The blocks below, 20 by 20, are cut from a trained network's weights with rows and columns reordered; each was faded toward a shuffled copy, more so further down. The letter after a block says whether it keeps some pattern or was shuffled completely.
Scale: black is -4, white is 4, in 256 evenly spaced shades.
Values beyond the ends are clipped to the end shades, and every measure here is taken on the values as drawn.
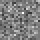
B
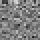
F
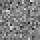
B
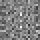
F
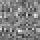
F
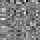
F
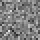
B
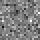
B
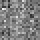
F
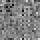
F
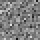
B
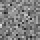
B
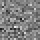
F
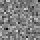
B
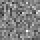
B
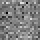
F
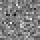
B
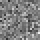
B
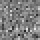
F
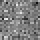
F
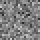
B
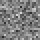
B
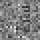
F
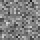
B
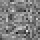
F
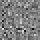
F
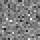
B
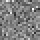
B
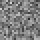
B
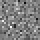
B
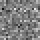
F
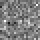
F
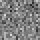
F
